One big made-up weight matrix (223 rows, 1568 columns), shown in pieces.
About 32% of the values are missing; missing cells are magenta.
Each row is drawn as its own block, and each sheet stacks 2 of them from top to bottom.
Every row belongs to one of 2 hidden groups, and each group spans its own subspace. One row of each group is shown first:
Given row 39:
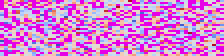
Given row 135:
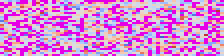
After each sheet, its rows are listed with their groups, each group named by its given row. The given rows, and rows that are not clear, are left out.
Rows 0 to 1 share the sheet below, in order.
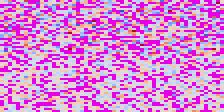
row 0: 135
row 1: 39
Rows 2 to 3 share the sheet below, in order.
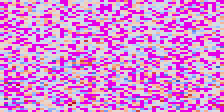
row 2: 39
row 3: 135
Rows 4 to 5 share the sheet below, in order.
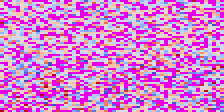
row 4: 39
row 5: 135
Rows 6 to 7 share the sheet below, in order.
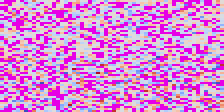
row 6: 135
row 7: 135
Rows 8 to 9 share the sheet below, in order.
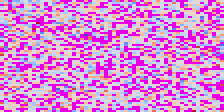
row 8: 135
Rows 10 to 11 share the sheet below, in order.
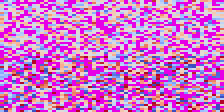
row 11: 39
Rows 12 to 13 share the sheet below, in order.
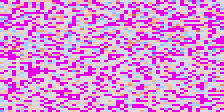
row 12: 135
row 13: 39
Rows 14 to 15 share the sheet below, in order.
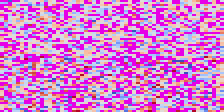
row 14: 135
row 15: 39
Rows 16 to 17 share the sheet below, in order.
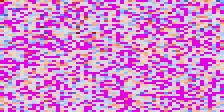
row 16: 39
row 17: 39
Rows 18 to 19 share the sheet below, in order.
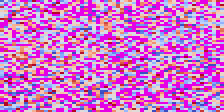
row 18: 135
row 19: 135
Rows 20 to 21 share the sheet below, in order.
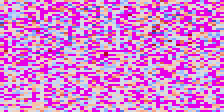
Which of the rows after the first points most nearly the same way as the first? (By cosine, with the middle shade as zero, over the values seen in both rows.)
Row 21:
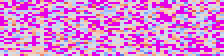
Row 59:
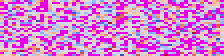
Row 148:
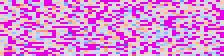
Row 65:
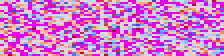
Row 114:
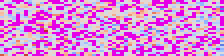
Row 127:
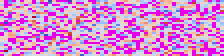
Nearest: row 59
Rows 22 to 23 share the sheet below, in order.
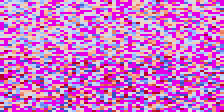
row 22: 135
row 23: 135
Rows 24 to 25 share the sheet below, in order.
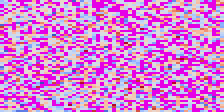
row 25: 135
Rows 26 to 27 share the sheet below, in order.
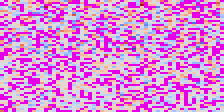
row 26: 39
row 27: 39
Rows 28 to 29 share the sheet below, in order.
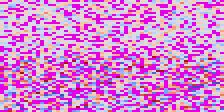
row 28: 135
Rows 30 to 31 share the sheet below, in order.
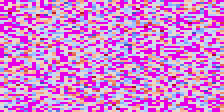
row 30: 39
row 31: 135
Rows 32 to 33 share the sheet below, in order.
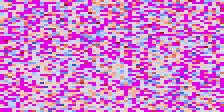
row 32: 39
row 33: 135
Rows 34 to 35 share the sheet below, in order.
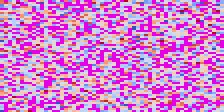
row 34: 39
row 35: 39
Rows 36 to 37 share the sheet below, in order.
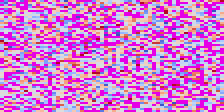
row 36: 39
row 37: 135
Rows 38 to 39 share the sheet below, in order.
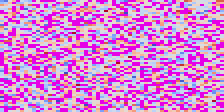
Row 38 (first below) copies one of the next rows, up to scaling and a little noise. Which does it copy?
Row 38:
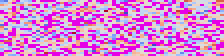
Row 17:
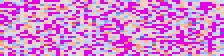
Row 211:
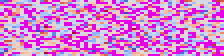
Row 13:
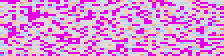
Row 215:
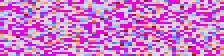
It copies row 211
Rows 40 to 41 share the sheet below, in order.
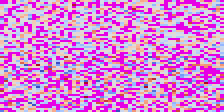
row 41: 39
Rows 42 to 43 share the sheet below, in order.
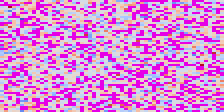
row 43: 39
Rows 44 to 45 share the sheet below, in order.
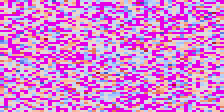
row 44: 39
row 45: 135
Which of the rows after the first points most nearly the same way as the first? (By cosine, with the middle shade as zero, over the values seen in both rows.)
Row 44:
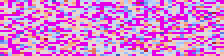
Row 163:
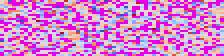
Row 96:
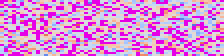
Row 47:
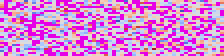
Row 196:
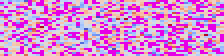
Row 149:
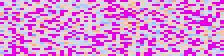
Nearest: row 163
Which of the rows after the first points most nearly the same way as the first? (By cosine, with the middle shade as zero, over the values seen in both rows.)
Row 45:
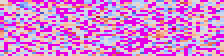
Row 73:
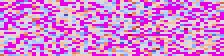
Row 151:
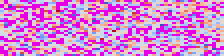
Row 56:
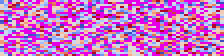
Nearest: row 73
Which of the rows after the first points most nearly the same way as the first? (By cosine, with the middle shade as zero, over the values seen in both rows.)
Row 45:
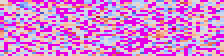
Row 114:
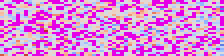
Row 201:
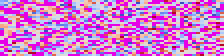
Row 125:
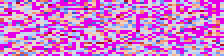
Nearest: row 125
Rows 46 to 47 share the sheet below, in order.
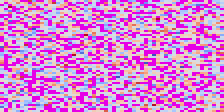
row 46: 135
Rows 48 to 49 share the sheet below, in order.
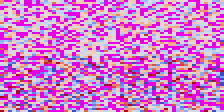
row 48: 39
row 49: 39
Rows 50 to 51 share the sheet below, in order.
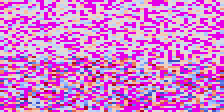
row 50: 135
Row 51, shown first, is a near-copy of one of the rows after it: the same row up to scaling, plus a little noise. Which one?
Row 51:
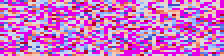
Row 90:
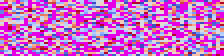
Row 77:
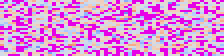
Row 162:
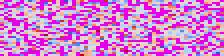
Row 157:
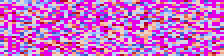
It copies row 77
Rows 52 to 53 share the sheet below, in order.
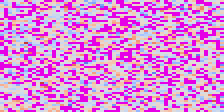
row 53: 135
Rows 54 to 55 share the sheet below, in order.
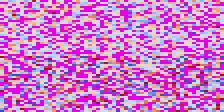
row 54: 135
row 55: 39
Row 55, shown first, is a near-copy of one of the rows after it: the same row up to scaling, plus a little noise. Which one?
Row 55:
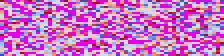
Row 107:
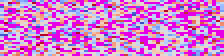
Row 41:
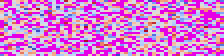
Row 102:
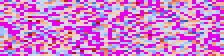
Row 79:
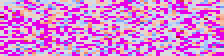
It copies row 41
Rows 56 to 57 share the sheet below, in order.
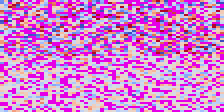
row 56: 135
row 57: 39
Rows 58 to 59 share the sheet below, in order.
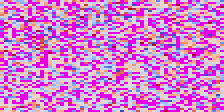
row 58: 39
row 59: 39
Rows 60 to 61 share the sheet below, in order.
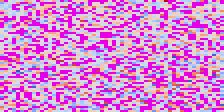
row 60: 39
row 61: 135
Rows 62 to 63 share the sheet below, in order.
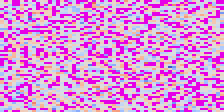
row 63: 135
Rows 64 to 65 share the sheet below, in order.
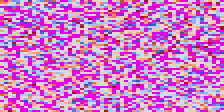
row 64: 135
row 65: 135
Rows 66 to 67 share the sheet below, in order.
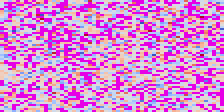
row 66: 135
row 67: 39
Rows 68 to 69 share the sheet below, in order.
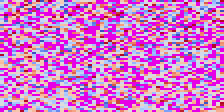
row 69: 135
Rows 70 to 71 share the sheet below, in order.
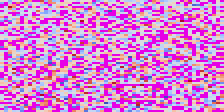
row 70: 135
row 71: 39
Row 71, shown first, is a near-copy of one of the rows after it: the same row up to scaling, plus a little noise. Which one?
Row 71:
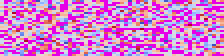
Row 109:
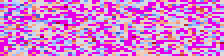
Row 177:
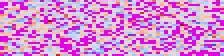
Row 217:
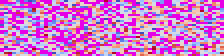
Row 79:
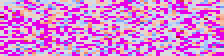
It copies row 79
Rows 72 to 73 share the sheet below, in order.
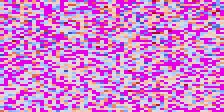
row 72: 39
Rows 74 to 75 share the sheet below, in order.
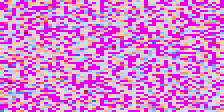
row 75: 135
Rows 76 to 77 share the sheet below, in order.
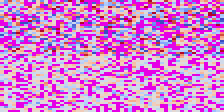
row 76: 39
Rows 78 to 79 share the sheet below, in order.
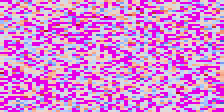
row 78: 135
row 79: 39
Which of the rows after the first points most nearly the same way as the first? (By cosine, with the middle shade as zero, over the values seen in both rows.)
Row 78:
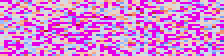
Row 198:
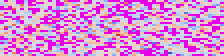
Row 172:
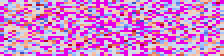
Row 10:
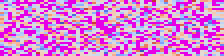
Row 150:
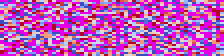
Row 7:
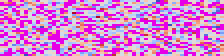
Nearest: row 150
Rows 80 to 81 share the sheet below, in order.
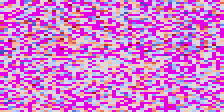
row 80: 39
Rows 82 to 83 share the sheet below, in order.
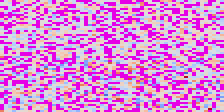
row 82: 39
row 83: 135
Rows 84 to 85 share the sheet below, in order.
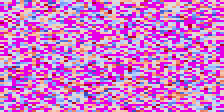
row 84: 135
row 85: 135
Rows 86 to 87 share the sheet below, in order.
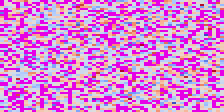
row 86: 135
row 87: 135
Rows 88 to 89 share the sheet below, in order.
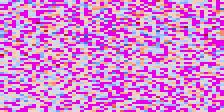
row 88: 135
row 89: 39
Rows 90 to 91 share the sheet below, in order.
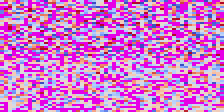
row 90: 39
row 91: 135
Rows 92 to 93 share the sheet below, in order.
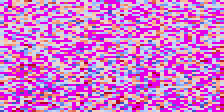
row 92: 135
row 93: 135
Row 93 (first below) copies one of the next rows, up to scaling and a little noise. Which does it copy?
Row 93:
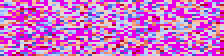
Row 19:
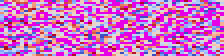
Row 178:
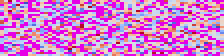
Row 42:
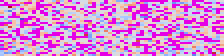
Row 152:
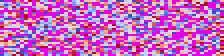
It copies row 152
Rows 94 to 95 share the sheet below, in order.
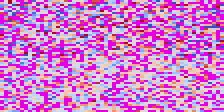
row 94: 135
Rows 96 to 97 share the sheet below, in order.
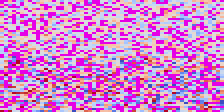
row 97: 135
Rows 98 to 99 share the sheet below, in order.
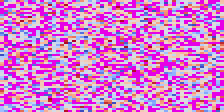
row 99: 39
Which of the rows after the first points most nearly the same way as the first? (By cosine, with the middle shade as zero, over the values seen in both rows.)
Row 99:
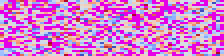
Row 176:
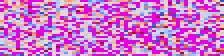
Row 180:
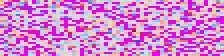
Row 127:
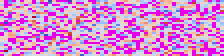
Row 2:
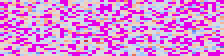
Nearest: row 127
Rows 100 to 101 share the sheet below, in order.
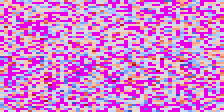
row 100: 39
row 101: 39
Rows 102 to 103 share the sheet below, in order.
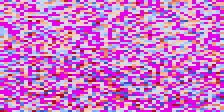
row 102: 39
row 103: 39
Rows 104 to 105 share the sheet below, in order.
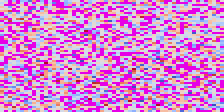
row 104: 135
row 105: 135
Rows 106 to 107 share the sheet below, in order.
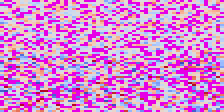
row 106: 135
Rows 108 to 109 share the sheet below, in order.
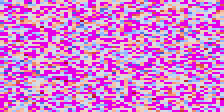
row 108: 135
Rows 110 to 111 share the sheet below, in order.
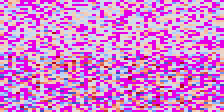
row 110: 135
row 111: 39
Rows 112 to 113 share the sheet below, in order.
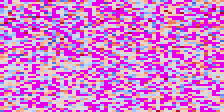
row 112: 39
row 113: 39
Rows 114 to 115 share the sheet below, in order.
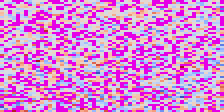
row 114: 135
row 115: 135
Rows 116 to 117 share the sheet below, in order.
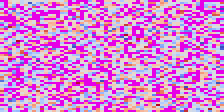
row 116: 135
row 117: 135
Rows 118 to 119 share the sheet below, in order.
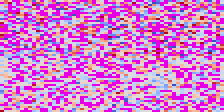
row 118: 135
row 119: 135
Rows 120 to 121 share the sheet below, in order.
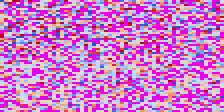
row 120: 135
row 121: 135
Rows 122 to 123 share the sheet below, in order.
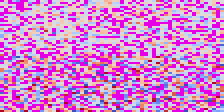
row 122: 135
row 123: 135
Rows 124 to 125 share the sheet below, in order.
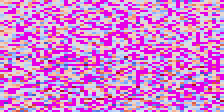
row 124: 135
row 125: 39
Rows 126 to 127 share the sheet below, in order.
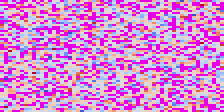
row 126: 135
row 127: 39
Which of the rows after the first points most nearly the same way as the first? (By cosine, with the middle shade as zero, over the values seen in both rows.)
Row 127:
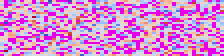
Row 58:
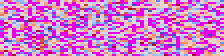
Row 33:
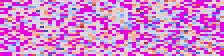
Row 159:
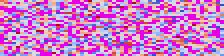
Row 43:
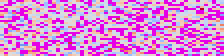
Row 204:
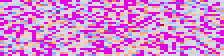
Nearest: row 58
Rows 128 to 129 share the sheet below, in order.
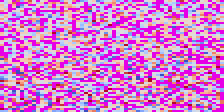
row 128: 135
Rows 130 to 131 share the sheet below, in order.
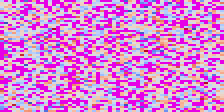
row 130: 39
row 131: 39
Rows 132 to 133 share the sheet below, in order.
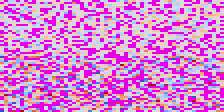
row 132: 39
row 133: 135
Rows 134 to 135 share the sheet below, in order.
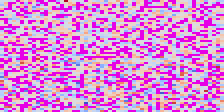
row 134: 39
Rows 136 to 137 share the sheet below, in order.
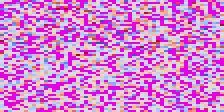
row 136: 39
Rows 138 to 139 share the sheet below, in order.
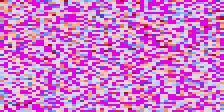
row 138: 39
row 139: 39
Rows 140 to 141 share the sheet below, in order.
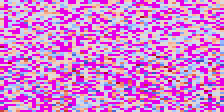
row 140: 135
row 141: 135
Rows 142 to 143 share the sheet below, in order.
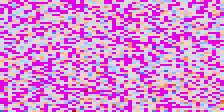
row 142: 135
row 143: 135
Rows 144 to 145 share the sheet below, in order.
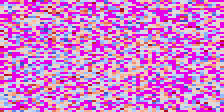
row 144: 135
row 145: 135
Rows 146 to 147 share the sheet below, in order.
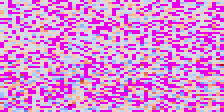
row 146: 135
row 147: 135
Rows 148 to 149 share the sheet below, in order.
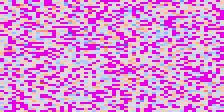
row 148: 135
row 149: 135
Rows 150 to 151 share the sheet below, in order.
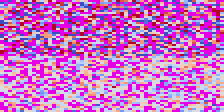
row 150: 135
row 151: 135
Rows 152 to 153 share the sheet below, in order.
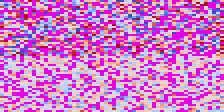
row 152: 135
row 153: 39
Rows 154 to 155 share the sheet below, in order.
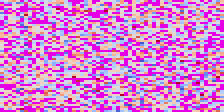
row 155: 39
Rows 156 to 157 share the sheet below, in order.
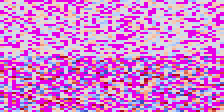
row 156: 39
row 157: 39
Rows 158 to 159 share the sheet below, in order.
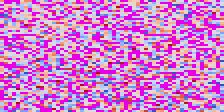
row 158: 39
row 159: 135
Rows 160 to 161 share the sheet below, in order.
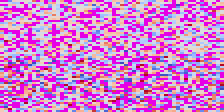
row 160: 39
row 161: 135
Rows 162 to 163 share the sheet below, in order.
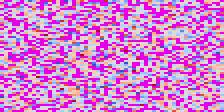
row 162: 39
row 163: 39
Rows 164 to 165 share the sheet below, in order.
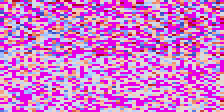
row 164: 39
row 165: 135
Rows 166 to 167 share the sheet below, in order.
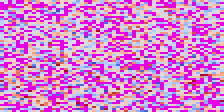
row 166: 135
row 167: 39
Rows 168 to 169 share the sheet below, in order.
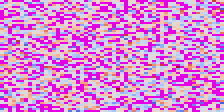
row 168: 135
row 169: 39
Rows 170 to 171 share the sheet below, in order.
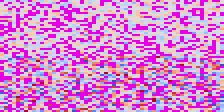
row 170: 135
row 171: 135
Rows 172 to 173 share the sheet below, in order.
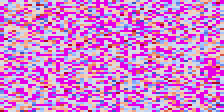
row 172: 135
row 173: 135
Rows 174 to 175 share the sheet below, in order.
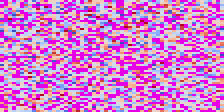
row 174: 135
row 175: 39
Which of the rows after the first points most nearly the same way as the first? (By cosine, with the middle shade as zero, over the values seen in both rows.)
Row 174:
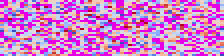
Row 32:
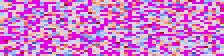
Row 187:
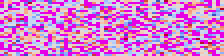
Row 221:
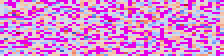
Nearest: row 221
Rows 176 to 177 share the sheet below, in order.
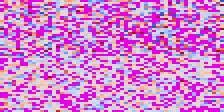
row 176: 39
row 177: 39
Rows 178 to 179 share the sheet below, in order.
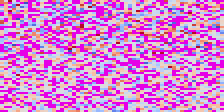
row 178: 135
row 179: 135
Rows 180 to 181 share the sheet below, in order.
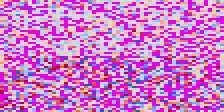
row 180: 135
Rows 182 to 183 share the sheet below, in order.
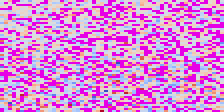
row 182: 39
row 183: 39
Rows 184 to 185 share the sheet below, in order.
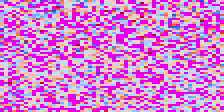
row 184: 39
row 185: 135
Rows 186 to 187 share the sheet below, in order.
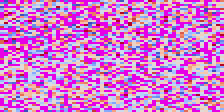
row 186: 39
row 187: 135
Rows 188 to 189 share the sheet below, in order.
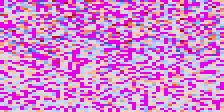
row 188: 39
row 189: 135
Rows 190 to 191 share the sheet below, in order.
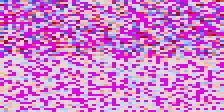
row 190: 39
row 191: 135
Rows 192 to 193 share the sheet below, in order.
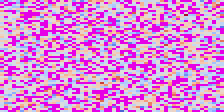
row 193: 39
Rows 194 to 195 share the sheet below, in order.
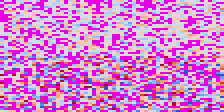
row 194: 135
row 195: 39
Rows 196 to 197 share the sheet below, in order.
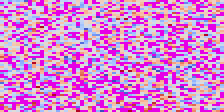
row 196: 135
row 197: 39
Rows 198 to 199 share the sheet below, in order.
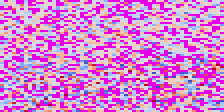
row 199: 135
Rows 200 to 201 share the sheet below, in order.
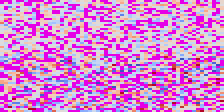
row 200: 135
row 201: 135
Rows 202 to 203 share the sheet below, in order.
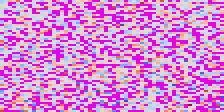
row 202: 39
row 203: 135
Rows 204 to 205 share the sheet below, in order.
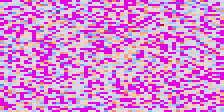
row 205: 39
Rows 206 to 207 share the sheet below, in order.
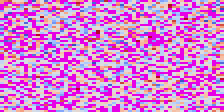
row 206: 39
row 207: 39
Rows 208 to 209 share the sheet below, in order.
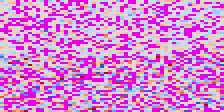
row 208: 135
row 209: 135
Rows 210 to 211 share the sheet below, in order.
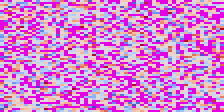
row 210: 135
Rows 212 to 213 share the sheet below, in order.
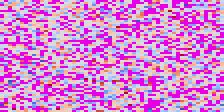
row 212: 135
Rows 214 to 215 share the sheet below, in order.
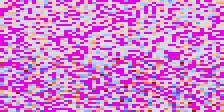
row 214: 39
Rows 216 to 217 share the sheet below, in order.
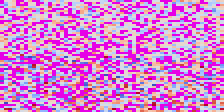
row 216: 135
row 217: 39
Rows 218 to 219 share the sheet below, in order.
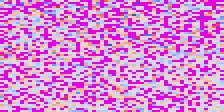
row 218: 39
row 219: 39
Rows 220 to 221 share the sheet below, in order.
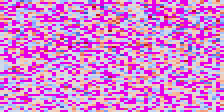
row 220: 39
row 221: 135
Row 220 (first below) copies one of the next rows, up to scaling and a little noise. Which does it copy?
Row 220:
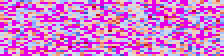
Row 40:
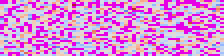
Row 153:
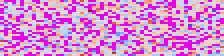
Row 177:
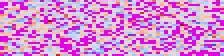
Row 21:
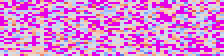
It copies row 21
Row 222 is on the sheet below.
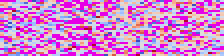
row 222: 135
